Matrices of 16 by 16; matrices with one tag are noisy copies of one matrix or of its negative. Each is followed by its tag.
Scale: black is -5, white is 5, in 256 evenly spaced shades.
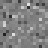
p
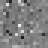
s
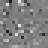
s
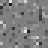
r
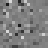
s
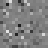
s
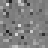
s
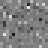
p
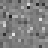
p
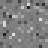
p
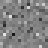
p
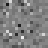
s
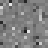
r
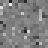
r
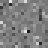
r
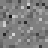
p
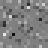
p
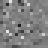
s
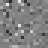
s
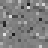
p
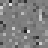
r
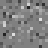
p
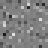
p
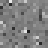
r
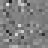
s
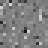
r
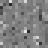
r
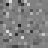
s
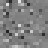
s
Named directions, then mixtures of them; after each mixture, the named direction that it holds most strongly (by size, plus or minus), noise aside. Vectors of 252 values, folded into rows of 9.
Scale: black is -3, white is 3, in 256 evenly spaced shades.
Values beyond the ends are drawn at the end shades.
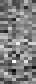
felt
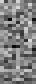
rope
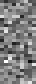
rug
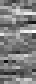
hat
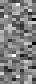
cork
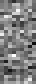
cork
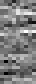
hat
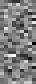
cork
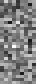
rope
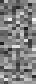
rope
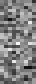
felt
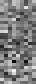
felt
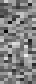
rug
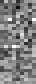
rope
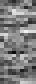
hat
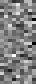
cork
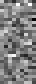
cork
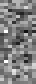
felt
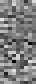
felt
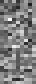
rope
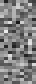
rug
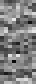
hat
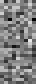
rope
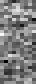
hat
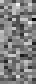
cork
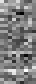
felt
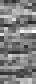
hat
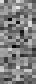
rope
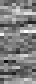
hat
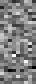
cork
